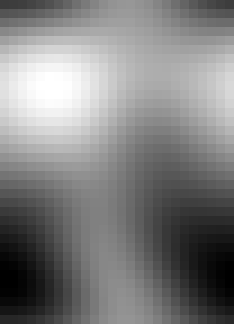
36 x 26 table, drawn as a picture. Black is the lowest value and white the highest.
Ninth with the highest average: top left. Average level on the scale: 50%. Stripes: none.
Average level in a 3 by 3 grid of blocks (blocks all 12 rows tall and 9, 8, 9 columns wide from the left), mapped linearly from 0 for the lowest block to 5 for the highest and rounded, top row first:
554
432
030
